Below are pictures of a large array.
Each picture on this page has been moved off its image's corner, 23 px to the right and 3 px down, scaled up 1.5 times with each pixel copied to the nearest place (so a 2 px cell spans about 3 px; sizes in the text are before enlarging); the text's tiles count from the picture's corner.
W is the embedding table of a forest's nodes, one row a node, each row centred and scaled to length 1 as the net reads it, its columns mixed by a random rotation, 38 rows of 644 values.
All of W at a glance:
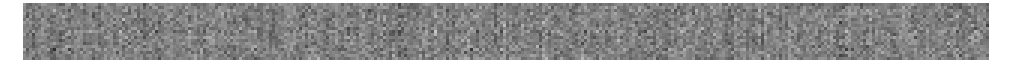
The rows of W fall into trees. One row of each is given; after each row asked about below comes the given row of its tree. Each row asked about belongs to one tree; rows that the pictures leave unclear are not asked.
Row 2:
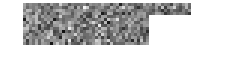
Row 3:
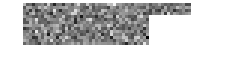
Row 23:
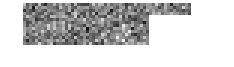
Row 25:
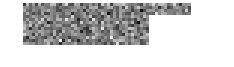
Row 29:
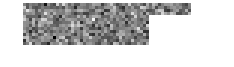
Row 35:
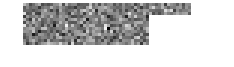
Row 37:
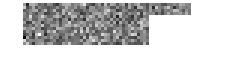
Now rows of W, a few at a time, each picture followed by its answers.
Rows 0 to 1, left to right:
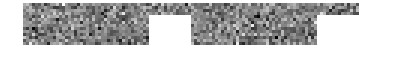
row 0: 29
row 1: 2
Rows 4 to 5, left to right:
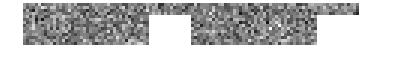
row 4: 23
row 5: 25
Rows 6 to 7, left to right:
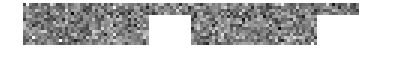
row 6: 25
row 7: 3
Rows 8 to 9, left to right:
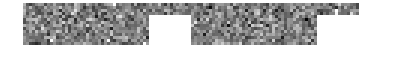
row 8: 3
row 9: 35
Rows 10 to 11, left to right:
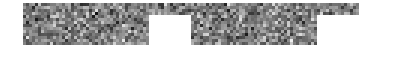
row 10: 23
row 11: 37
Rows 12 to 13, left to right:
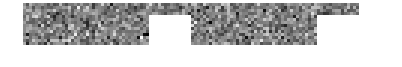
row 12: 2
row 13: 35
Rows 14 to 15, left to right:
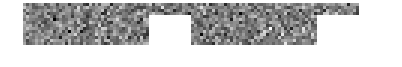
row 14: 2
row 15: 25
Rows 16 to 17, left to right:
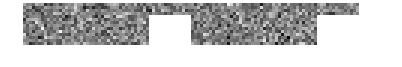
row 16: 3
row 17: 37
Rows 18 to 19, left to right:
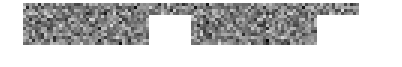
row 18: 29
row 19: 29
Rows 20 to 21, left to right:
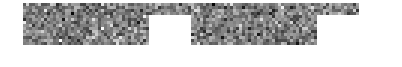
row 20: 25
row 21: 29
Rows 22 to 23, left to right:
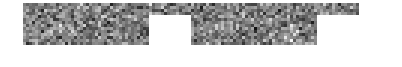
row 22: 2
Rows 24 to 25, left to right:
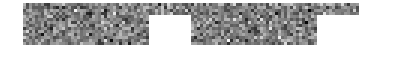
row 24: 29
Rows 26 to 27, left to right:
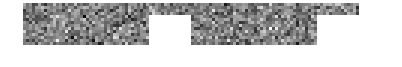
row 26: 23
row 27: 25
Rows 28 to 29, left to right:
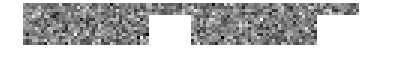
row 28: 2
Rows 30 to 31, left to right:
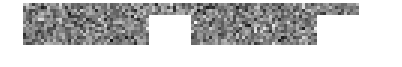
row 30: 35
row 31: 35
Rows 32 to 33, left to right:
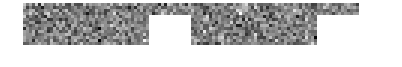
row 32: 29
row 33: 3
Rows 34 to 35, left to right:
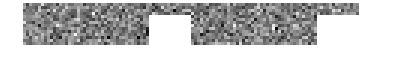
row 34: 2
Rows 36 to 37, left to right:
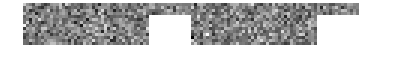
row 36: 35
